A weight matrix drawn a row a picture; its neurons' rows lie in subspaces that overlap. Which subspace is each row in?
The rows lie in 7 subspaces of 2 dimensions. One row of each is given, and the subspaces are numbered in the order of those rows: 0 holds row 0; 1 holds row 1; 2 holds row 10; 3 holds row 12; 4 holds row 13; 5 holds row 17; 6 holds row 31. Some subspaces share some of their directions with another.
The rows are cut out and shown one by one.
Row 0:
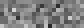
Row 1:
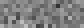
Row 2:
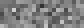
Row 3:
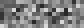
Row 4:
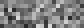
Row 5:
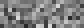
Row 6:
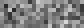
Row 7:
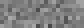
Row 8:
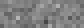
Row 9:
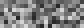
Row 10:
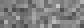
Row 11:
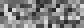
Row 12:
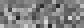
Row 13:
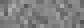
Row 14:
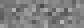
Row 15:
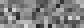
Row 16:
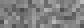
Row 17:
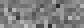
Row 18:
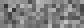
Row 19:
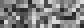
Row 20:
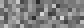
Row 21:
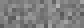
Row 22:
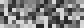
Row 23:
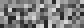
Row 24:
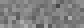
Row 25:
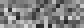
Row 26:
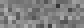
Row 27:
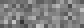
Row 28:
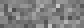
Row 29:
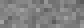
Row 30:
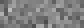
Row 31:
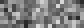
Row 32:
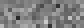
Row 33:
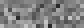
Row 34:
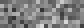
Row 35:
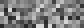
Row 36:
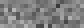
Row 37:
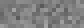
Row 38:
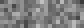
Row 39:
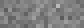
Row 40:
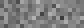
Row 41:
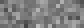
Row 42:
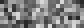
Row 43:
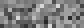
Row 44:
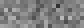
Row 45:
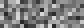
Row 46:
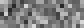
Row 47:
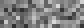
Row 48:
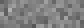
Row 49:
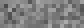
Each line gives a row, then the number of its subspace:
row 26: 0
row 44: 5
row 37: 0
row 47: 2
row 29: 2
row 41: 6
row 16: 2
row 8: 3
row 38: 6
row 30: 4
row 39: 5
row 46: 4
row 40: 5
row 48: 4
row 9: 2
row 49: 1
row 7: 2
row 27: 1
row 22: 4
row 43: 3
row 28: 1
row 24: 1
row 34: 3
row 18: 1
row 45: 5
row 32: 3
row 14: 0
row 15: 6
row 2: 0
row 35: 4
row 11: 1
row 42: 6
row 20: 5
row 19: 2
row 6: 1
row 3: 0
